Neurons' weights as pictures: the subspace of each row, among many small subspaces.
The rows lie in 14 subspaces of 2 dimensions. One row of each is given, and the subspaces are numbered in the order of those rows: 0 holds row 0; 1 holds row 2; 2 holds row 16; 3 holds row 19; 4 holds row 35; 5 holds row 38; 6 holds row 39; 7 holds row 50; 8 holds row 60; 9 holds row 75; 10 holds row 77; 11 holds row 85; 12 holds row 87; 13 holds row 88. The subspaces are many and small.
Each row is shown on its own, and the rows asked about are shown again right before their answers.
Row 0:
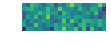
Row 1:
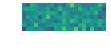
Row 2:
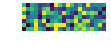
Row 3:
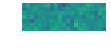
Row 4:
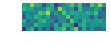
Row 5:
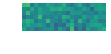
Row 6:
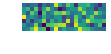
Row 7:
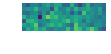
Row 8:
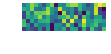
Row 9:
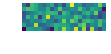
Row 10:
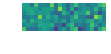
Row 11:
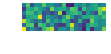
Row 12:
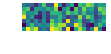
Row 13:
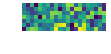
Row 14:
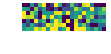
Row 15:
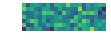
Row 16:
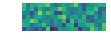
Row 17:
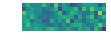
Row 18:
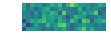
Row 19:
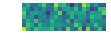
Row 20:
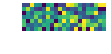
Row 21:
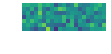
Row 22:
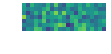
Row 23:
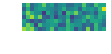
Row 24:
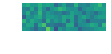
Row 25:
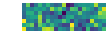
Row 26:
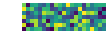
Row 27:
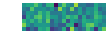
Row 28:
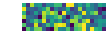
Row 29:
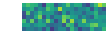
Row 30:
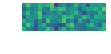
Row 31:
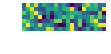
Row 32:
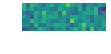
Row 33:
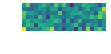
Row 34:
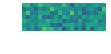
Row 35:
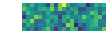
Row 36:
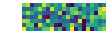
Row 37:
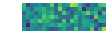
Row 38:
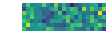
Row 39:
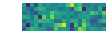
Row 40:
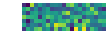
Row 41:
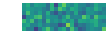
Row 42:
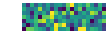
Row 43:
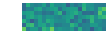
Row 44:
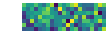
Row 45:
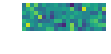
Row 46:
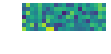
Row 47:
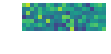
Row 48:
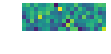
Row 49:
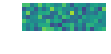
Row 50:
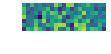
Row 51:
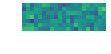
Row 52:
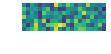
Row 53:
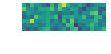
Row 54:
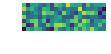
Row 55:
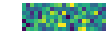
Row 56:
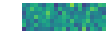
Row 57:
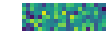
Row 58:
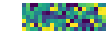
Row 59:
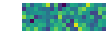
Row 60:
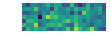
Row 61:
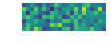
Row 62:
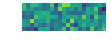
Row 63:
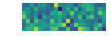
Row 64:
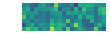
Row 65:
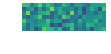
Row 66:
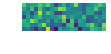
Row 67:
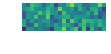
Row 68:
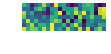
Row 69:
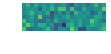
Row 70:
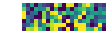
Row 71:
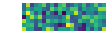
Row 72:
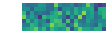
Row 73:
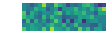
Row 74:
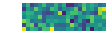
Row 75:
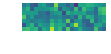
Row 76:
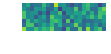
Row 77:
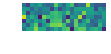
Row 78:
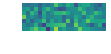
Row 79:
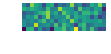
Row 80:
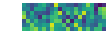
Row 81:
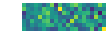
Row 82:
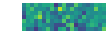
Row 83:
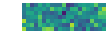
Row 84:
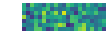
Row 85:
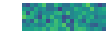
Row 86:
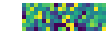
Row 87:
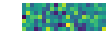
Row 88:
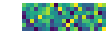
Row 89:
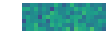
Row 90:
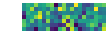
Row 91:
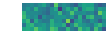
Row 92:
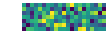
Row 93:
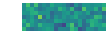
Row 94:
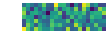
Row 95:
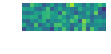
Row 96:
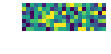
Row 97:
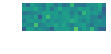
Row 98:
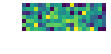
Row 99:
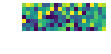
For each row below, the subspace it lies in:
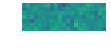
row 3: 4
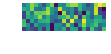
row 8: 10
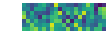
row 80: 10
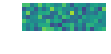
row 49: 3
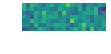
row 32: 12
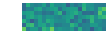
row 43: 1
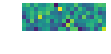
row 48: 13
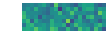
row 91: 13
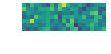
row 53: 4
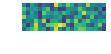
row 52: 1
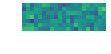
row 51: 4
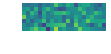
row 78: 2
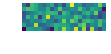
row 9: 0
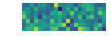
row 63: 13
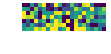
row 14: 11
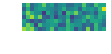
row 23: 4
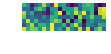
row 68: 10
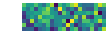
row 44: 13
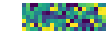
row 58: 9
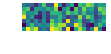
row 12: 9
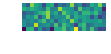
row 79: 8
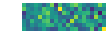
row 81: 5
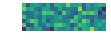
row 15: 1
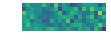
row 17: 5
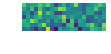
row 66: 2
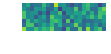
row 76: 0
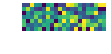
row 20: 11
